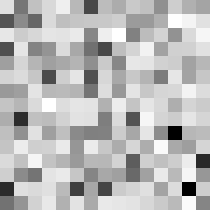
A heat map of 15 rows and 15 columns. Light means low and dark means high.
Grain: fine. Odd rows or columns: none. Average level on the scale: 30%. Slope: none. Seam: none. Histogram: skewed, a long tail of high values. Roughest part: bottom right.
